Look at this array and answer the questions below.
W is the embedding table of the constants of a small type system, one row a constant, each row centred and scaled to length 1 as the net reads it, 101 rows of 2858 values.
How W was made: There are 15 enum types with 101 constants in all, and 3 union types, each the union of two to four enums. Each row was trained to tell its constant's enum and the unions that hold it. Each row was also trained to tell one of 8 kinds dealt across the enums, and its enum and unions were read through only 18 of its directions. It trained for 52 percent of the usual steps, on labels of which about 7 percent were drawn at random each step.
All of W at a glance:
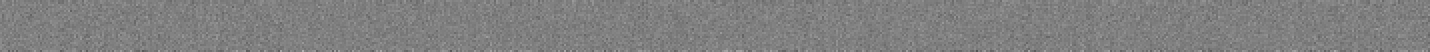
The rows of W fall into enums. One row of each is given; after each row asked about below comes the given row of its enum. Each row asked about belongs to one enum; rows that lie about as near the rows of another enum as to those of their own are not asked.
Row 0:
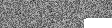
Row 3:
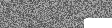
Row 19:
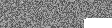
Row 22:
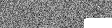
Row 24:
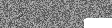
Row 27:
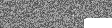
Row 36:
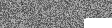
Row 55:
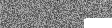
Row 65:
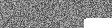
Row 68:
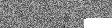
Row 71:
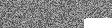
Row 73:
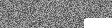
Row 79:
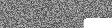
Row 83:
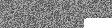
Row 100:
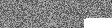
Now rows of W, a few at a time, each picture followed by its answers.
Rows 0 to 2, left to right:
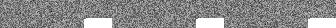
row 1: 27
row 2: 55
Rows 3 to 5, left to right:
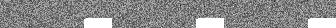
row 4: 65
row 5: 27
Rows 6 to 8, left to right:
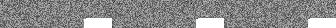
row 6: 55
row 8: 71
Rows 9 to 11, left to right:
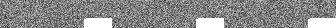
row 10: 0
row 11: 68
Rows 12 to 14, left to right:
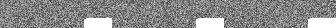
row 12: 22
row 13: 73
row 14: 65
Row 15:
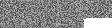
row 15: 19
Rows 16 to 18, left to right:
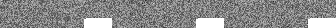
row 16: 83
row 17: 73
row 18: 83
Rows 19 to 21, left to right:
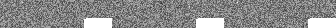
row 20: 83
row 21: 3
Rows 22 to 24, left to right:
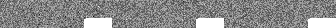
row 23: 27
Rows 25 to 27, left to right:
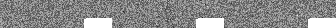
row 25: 83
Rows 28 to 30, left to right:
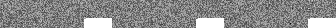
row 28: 24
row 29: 24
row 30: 65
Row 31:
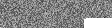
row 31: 83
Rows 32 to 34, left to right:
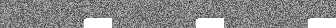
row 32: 100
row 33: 0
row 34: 79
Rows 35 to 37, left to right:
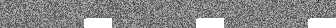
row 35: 0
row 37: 0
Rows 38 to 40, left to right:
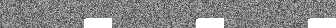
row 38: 100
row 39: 100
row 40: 22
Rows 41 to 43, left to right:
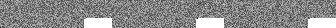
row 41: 27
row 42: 65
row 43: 65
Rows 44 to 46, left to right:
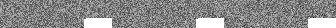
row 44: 71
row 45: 79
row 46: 79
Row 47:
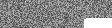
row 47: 19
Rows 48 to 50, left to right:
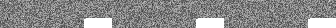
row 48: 55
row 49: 55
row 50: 19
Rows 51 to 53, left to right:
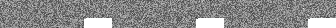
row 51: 24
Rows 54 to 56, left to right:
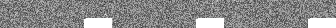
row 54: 3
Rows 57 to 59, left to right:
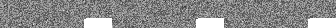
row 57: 24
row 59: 55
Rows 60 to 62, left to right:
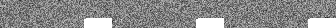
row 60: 24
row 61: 71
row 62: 3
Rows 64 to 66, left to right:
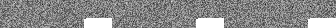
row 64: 71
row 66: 19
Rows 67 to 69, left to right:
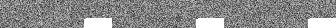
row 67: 65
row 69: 3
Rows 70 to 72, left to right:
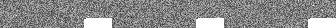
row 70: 22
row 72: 71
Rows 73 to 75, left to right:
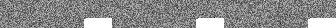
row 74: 71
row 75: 73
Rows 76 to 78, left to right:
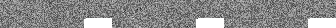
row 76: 3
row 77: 79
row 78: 36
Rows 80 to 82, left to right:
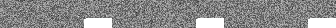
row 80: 3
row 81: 27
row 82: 19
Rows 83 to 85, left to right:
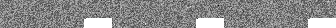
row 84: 24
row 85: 100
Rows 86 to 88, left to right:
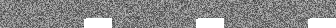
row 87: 71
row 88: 3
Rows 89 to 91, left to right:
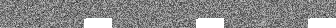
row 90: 0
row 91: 55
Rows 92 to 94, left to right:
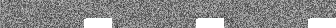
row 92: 68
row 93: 55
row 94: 79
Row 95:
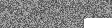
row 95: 83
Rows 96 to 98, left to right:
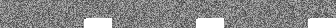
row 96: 65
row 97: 22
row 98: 68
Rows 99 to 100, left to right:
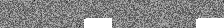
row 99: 0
